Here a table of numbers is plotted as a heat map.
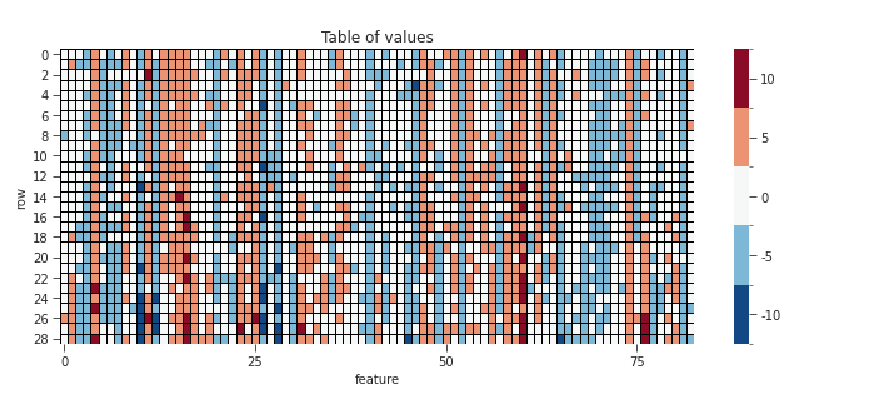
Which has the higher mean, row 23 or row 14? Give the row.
14
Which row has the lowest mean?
24
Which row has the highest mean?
2
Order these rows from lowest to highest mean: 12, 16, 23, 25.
25, 23, 12, 16
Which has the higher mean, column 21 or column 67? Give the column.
21
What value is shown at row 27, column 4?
5
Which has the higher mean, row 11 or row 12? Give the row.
12
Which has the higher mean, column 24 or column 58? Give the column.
58
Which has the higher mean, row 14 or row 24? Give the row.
14
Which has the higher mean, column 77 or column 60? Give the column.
60
